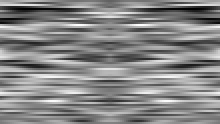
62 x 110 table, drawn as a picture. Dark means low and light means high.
Average level on the scale: 50%. Grain: streaks across. Mirror symmetry: left to right. Histogram: bell-shaped.
